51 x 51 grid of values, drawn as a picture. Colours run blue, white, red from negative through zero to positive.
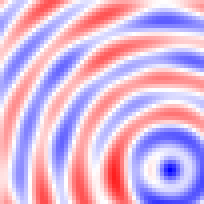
Odd rows or columns: none. Rings: centred on the bottom right. Lone odd cells: none. Mirror symmetry: none.
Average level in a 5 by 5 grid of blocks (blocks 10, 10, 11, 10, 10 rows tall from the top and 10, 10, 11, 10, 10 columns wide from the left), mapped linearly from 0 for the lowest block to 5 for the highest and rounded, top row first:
33422 | 22432 | 32334 | 22421 | 34520
